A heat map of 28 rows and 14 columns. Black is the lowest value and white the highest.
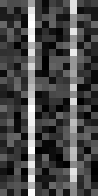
Slope: none. Average level on the scale: 30%. Odd lines: columns 5 and 11. Histogram: skewed, a long tail of high values.
